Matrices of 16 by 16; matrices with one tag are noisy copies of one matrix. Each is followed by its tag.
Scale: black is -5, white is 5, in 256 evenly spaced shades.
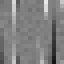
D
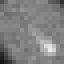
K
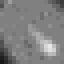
K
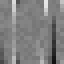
D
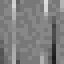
D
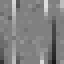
D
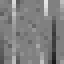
D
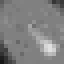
K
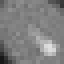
K
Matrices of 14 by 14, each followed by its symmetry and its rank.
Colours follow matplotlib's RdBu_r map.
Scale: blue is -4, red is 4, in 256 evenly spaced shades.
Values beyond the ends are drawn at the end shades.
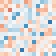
symmetric, full rank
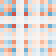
symmetric, rank one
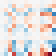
antisymmetric, rank two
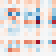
neither, rank two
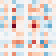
neither, rank two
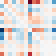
antisymmetric, rank two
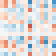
neither, rank two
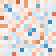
symmetric, full rank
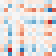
antisymmetric, rank two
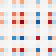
symmetric, rank one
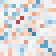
symmetric, full rank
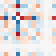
antisymmetric, rank two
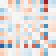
antisymmetric, rank two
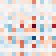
neither, rank two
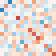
symmetric, full rank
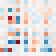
neither, rank two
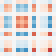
symmetric, rank one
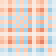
symmetric, rank one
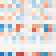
neither, rank two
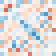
symmetric, full rank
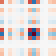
symmetric, rank one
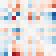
antisymmetric, rank two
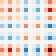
symmetric, rank one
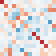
symmetric, full rank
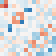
symmetric, full rank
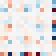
antisymmetric, rank two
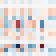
neither, rank two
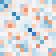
symmetric, full rank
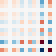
symmetric, rank one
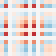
symmetric, rank one
